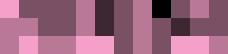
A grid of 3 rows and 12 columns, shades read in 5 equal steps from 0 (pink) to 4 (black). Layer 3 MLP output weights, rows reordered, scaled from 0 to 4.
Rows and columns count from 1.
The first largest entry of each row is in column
9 6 7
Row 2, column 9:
2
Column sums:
2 3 5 5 2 6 6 3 8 5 3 5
